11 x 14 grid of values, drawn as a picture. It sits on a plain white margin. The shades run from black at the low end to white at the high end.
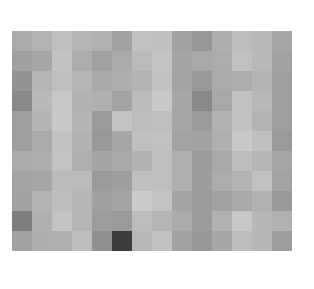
Average level on the scale: 70%. Roughest part: bottom middle. Stripes: upright, repeating 3 times.
